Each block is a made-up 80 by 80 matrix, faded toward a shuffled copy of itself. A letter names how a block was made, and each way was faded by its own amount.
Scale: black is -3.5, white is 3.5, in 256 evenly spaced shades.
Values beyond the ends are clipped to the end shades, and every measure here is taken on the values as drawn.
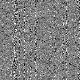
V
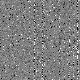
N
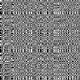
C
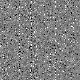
N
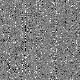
N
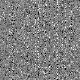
V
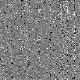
N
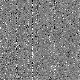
N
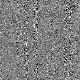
V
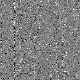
N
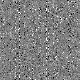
N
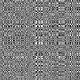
C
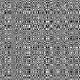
C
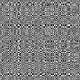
C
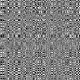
C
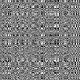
C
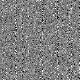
V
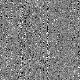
V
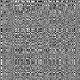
C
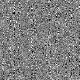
V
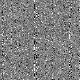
V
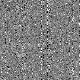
V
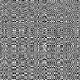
C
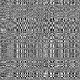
C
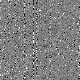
N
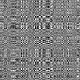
C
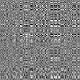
C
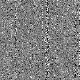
V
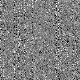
V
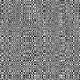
C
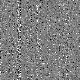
N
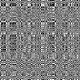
C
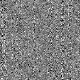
V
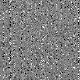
N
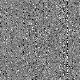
V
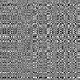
C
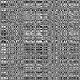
C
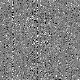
N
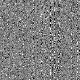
V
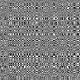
C
